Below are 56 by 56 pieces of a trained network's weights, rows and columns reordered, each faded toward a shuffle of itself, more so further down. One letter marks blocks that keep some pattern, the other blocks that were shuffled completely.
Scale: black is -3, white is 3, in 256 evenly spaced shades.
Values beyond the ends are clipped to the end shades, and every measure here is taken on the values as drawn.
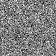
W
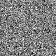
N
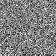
N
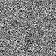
N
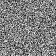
W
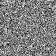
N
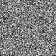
N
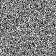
W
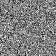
W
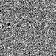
N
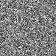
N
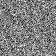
W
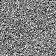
W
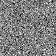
W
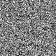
W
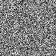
W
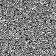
W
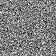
W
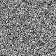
W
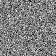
W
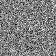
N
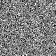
W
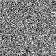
N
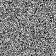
W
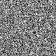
W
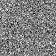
N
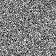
W
